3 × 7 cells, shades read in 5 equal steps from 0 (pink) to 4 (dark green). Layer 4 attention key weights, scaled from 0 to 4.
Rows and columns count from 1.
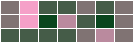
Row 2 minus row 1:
0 0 1 -2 1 1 0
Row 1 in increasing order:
0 2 2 2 3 3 3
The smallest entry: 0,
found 2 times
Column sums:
7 3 10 7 7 8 6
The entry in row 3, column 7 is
2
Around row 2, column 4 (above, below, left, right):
3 3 4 3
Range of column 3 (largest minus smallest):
1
